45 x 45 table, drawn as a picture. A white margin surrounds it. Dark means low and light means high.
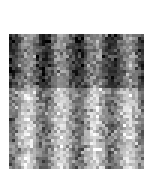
A horizontal seam about 40% of the way down splits the table, and the bottom part is higher. The top left is the ninth with the lowest average. Stripes running up and down repeat 4 times from left to right.
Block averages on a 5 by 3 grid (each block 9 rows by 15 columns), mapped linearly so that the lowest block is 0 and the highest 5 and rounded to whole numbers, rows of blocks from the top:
011 | 010 | 454 | 454 | 454
